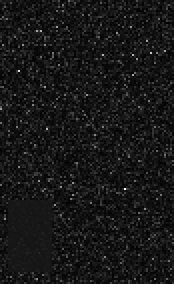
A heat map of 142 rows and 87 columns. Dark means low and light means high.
The bottom left is the calmest part. An odd patch, calmer than its surroundings, sits in the bottom left. Overall the values sit about 10% of the way up the scale. There is no overall slope. No single row or column stands out from its neighbours. The values are skewed, with a long tail toward high values. The halves do not mirror each other.
